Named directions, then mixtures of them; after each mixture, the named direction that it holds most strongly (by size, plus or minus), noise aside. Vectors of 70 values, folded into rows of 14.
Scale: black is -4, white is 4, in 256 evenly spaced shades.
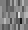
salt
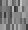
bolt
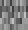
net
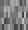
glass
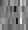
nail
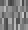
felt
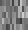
salt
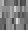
net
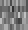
net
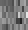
salt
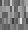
net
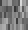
bolt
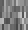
glass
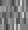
felt
